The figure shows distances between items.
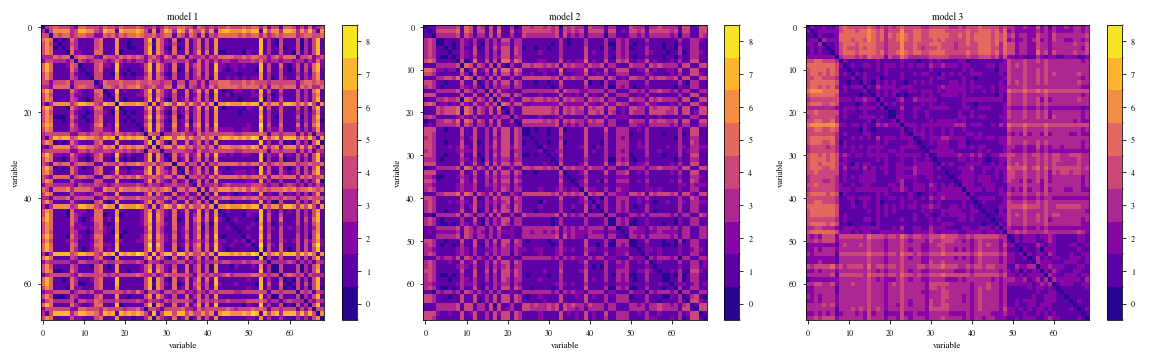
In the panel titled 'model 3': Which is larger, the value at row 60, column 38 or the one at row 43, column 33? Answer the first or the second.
the first
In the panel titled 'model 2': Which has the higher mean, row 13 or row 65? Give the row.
65
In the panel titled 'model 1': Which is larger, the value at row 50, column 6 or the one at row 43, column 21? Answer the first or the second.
the first
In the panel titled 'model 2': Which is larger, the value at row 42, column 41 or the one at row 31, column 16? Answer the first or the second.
the first
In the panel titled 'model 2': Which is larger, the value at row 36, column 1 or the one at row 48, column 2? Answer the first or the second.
the first
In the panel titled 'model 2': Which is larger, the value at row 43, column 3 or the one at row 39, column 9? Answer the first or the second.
the second
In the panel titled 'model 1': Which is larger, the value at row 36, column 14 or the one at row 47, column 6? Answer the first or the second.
the first
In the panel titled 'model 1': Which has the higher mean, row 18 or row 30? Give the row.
18
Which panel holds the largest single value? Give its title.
model 1
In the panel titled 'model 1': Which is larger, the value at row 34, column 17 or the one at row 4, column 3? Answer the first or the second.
the first
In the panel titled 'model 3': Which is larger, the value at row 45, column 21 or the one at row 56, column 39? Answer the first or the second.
the second
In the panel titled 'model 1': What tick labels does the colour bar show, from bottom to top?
0, 1, 2, 3, 4, 5, 6, 7, 8
